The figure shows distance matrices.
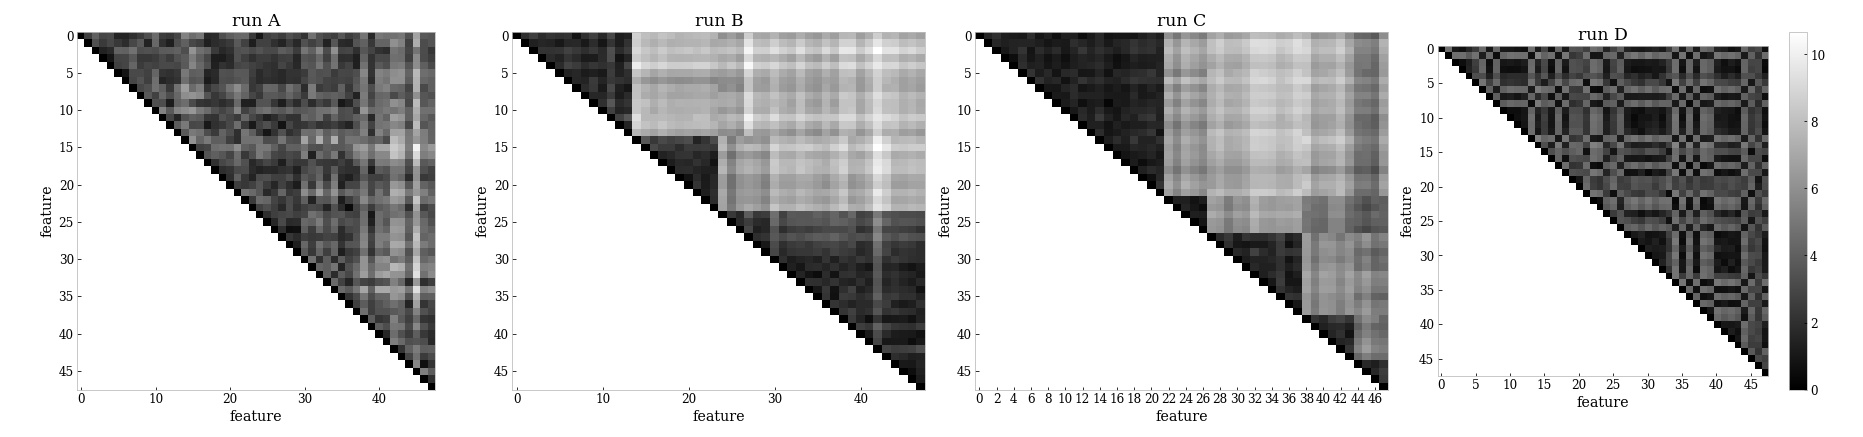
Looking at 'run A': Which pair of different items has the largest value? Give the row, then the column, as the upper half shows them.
15, 45
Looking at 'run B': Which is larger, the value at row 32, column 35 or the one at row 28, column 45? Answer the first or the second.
the second
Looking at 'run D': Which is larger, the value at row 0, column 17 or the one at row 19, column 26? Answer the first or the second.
the first
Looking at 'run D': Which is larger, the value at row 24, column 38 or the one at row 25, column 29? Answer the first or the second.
the first
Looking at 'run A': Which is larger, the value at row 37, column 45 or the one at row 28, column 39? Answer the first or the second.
the first
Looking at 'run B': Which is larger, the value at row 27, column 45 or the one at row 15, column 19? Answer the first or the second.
the first
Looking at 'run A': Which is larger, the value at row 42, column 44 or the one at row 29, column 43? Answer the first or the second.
the second
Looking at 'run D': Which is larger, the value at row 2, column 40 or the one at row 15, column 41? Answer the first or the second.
the second
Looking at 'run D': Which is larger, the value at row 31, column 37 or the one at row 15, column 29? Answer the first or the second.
the second
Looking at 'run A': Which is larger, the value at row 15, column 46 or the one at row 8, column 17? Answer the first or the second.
the first
